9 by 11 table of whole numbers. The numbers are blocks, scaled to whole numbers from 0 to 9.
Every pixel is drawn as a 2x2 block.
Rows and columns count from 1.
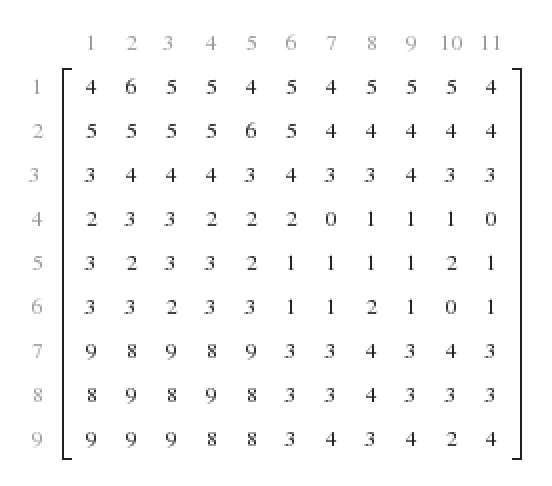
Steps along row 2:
same same same up down down same same same same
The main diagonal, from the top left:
4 5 4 2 2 1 3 4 4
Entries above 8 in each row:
0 0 0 0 0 0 3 2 3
